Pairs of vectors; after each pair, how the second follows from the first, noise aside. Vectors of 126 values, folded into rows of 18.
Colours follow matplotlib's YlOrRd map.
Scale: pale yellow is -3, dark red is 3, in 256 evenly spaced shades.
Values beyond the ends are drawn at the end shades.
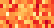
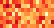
reversed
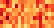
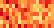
sign-scrambled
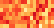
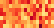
sign-scrambled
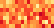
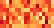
sign-scrambled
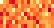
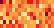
sign-scrambled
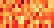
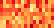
reversed
